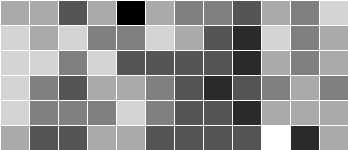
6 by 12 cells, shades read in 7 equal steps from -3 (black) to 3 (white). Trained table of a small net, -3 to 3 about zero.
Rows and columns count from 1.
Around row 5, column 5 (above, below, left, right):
1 1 0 0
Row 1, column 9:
-1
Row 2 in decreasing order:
2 2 2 2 1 1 1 0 0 0 -1 -2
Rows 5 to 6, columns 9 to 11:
-2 1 1 / -1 3 -2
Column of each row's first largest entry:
12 1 1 1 1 10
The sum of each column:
10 3 -1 5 0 1 -3 -6 -9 8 0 6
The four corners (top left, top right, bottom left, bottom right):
1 2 1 1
